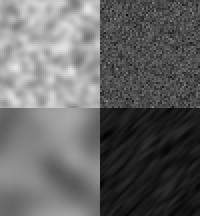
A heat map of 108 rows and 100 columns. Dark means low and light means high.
It is made of 2 by 2 panels. Panel 1,1: high, blotchy. Panel 1,2: low, fine-grained. Panel 2,1: middling, smooth. Panel 2,2: very low, slanting up to the right, faint in contrast.
